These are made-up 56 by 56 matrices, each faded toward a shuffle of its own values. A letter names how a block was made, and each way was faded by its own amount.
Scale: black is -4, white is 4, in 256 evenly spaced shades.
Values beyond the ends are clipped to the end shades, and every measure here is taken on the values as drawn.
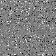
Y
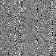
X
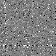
Y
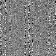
X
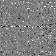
Y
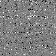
Y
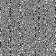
X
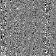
X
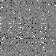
Y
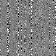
X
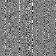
X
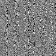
X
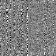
X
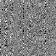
X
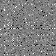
Y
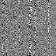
X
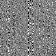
X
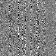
X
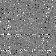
Y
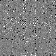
Y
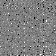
Y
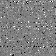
Y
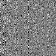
X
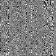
X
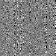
X
